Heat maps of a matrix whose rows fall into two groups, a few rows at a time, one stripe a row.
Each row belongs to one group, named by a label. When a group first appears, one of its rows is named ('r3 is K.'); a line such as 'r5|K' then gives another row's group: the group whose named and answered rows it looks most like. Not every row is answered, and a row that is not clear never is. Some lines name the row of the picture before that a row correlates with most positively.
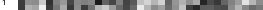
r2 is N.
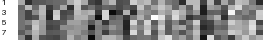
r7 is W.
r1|W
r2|N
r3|N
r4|N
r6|W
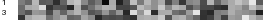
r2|N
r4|N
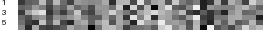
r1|N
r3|N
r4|W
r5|N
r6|W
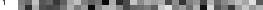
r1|W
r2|W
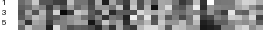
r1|W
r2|W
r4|W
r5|W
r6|N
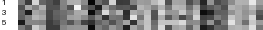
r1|W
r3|W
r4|W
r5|N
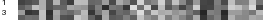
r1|N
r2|W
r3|N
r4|N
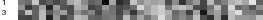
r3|N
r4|N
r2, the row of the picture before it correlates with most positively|3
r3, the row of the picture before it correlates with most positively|4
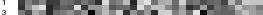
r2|N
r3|W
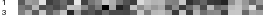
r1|N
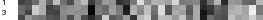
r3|W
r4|N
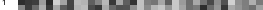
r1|N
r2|N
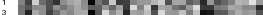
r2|W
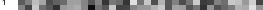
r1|W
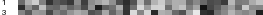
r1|N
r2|N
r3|W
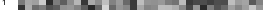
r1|N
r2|N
